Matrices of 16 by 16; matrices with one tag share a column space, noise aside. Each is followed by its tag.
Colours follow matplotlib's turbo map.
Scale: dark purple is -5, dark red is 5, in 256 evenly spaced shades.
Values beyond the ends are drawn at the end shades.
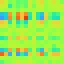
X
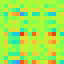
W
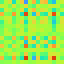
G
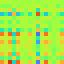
W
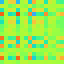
G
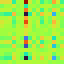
G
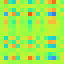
G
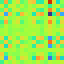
G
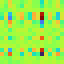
X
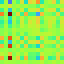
G
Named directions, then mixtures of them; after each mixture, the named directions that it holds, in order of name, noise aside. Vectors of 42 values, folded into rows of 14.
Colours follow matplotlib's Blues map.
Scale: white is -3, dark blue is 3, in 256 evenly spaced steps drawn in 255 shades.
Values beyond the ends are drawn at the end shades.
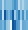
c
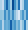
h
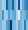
c, h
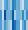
c, h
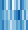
h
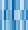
c, h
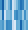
c, h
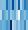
c, h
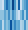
h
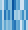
c, h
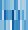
c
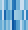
c, h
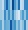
h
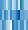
c, h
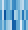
c, h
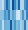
h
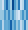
h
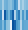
c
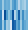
c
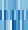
c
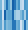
c, h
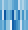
c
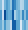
c, h
